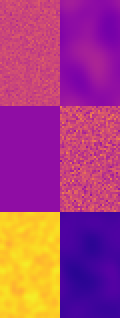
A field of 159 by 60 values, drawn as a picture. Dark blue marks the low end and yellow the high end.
It is made of 3 by 2 panels. Panel 1,1: middling, fine-grained, faint in contrast. Panel 1,2: low, smooth, faint in contrast. Panel 2,1: low, flat. Panel 2,2: middling, fine-grained. Panel 3,1: very high, blotchy, faint in contrast. Panel 3,2: very low, smooth, faint in contrast.
